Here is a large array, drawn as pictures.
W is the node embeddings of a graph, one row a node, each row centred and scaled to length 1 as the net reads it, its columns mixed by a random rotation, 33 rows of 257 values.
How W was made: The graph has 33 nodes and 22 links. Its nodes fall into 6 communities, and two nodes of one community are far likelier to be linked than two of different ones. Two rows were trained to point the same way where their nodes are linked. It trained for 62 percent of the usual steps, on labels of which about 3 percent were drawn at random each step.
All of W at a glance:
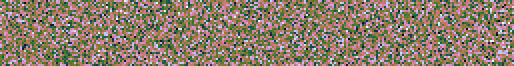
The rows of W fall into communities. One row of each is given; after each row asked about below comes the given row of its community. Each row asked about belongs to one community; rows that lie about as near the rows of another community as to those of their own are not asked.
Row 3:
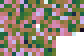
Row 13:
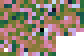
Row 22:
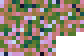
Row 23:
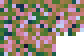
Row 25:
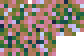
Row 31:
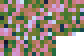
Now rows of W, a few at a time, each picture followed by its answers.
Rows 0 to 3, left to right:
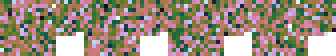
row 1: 23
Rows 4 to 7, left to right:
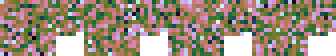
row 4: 22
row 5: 13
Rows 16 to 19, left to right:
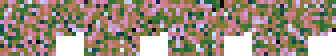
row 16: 25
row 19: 3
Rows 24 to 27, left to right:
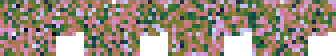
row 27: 31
